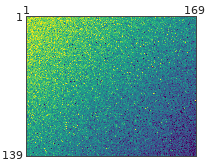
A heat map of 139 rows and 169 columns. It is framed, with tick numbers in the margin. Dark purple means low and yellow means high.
Ninth with the lowest average: bottom right. Grain: fine. Stripes: none. Mirror symmetry: none. Histogram: bell-shaped. Slope: up to the top left.
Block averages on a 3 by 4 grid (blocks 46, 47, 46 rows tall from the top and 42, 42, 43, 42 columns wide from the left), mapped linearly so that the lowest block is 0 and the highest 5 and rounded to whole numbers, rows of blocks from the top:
5 4 3 2 | 4 3 2 1 | 3 2 1 0
